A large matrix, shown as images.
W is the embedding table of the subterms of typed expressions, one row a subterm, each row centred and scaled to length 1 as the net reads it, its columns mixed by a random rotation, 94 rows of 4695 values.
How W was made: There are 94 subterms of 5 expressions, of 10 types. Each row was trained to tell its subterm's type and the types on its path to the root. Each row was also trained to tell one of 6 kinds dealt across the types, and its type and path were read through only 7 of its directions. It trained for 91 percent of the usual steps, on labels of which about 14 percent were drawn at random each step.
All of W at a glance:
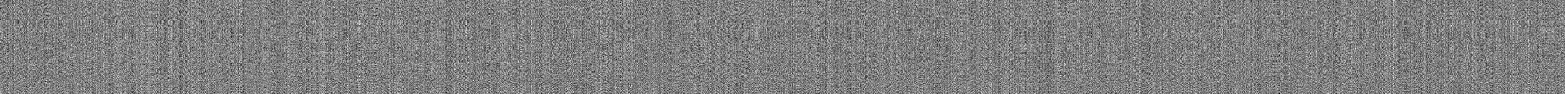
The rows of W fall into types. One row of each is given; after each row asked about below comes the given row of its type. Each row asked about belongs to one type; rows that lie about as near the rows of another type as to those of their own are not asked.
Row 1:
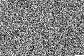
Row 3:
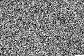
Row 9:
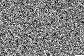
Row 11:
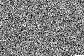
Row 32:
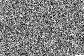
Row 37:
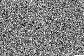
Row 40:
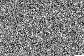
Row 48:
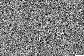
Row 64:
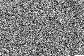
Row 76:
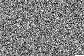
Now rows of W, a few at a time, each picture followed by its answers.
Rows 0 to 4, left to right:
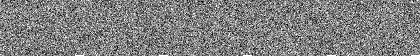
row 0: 11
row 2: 40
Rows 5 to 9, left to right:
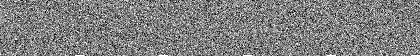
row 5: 1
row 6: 64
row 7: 48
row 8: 3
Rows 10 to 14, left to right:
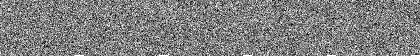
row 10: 1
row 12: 11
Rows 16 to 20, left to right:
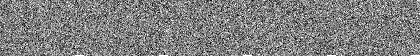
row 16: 37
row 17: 40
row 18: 48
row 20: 76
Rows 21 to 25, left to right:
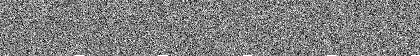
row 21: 9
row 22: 9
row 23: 76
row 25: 40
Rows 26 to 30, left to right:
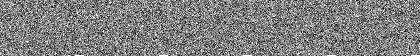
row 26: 40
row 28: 76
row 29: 37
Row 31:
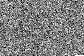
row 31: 64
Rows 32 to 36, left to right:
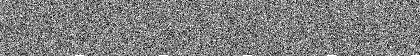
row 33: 37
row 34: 1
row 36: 37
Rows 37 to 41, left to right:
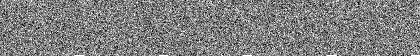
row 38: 1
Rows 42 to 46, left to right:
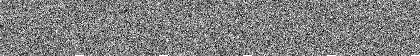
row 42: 32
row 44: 40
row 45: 1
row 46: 11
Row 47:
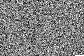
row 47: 48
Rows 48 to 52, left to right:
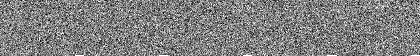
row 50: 3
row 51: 1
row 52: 9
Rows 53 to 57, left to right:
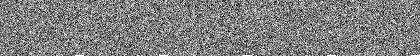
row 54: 11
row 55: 40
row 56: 11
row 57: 3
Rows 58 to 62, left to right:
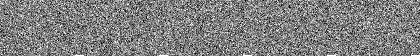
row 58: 9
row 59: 9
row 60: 11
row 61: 11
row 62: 11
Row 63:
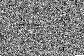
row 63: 37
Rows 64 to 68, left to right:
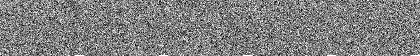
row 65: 37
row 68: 1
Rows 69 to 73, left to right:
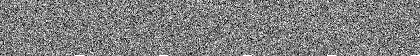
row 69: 37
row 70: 9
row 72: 11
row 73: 1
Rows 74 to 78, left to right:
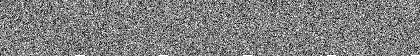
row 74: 3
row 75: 9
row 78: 48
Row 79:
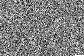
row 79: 76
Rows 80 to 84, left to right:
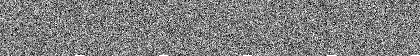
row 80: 64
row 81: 3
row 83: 40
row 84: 9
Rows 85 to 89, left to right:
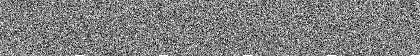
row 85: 1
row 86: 32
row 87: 48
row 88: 9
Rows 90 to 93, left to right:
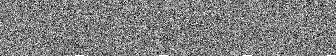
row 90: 40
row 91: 32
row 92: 64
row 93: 40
